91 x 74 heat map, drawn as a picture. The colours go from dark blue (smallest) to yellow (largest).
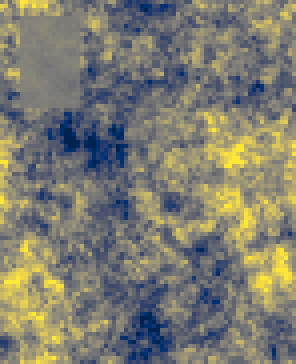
There is no overall slope. On average the colour sits 50% of the way up the scale. The top left is the smoothest part. An odd patch, calmer than its surroundings, sits in the top left. No single row or column stands out from its neighbours.
